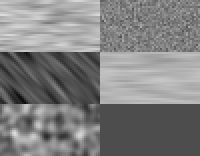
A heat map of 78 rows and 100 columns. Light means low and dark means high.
The table splits into 3 rows of 2 panels. Panel 1,1: low, streaked across. Panel 1,2: middling, fine-grained. Panel 2,1: high, slanting down to the right. Panel 2,2: low, streaked across, faint in contrast. Panel 3,1: middling, blotchy, strong in contrast. Panel 3,2: high, flat.
